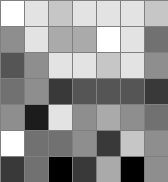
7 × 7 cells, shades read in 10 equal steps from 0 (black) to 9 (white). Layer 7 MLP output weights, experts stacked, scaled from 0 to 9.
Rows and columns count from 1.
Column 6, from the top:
8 8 8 3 5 7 0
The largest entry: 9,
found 3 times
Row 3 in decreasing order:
8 8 8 7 5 5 3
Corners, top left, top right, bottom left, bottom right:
9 7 2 5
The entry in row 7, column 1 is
2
